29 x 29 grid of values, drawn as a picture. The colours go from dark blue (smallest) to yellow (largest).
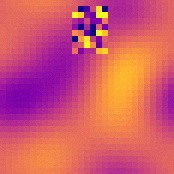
Roughest part: top middle. Ninth with the lowest average: middle left. Ninth with the highest average: middle right. Odd patch: rougher, in the top middle.
